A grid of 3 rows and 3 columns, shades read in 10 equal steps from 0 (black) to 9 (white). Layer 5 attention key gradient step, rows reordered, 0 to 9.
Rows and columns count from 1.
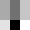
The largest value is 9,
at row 3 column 3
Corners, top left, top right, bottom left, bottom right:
6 7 8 9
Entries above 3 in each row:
3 3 2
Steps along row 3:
down up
